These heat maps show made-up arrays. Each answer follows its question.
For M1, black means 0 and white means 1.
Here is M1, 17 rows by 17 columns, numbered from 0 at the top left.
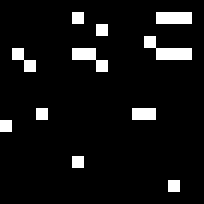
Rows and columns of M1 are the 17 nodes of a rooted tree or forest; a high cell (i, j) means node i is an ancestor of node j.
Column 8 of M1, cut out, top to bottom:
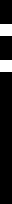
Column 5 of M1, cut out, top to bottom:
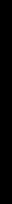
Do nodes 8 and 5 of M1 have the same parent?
no
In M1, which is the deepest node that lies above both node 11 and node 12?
9
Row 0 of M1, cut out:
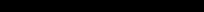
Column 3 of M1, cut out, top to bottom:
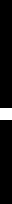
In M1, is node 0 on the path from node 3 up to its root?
no
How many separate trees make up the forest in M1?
5
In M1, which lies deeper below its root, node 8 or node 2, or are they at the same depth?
node 8
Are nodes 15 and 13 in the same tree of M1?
yes
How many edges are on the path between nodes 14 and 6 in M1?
4
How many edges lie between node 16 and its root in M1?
0
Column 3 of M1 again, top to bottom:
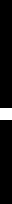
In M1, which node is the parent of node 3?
9
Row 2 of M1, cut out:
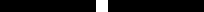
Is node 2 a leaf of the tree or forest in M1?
no
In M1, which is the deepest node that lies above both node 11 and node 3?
9
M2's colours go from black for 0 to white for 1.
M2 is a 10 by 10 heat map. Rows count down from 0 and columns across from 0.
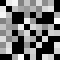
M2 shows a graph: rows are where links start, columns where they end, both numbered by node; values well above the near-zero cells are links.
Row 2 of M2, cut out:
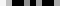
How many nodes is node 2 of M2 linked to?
5
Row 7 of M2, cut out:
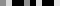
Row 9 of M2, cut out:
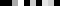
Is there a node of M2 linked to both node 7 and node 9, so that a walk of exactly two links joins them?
no
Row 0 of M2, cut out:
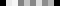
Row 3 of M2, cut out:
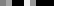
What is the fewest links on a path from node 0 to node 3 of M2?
1
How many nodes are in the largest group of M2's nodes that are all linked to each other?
5
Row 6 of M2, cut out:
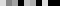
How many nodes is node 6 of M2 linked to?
6
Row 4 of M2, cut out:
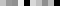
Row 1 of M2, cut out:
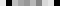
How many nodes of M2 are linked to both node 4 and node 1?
7
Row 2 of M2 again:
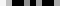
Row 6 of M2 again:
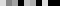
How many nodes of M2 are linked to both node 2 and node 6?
3
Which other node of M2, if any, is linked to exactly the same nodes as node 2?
node 7
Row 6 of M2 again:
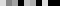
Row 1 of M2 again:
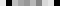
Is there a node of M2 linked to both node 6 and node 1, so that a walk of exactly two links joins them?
yes
